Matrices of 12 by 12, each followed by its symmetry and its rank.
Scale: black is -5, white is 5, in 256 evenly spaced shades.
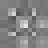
symmetric, rank two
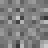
symmetric, rank two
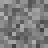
neither, full rank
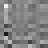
neither, rank two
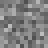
neither, full rank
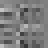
neither, rank two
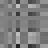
neither, rank one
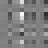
neither, rank one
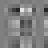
neither, rank one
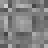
symmetric, rank two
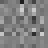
neither, rank two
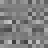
neither, rank two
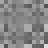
symmetric, rank two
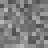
neither, full rank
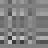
neither, rank one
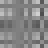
neither, rank one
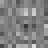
neither, rank two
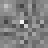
symmetric, rank two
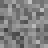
neither, full rank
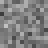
neither, full rank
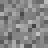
neither, full rank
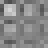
symmetric, rank two
